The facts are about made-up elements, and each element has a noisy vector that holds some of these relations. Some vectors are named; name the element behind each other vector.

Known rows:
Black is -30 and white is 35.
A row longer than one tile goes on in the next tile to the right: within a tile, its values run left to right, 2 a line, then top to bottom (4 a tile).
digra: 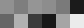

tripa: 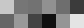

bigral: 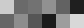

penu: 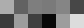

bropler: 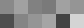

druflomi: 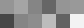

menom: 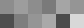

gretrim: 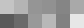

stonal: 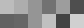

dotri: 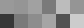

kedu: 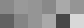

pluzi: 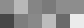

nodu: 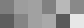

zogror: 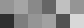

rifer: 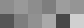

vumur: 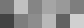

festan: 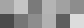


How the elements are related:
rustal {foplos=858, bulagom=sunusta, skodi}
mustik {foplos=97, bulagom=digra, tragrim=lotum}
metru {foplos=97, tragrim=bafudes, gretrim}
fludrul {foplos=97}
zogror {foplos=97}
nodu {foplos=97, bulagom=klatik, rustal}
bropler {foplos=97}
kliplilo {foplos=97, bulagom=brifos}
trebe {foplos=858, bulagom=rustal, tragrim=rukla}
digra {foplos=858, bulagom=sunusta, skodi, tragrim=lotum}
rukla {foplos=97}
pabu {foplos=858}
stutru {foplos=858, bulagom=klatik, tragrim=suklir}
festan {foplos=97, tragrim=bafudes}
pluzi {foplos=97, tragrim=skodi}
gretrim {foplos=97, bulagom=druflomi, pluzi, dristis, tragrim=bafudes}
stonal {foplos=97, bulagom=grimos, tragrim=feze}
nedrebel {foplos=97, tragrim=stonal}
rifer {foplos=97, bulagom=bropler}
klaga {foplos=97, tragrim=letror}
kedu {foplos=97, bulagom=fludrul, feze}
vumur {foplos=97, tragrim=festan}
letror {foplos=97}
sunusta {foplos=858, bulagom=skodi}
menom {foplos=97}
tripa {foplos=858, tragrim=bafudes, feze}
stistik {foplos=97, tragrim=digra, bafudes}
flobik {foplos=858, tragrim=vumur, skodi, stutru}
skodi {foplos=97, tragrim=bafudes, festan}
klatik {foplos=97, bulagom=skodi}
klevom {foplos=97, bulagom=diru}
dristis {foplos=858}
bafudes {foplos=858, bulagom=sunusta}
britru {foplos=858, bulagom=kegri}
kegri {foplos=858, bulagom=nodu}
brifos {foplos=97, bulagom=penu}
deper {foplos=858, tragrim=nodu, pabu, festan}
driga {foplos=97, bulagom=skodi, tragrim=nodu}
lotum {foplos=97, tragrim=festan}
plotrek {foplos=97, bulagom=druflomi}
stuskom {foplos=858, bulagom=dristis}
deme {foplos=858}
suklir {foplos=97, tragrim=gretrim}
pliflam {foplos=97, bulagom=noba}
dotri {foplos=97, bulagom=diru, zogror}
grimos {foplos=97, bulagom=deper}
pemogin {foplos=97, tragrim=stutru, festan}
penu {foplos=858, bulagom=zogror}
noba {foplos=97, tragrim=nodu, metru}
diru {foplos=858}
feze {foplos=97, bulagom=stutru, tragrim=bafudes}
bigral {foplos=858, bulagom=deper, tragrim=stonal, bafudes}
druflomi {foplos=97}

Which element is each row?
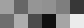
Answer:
trebe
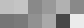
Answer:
feze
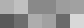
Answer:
metru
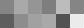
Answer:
klatik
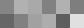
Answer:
driga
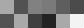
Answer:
stuskom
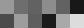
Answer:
deper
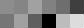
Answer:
stutru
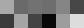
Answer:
diru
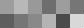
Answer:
nedrebel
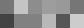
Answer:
lotum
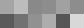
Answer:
stistik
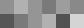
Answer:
klaga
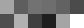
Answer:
dristis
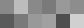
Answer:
noba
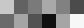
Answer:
bafudes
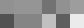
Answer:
plotrek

